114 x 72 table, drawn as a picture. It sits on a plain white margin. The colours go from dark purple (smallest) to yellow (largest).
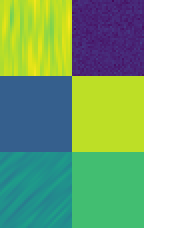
It is made of 3 by 2 panels. Panel 1,1: very high, streaked downward, faint in contrast. Panel 1,2: very low, fine-grained, faint in contrast. Panel 2,1: low, flat. Panel 2,2: very high, flat. Panel 3,1: middling, slanting up to the right, faint in contrast. Panel 3,2: high, flat.
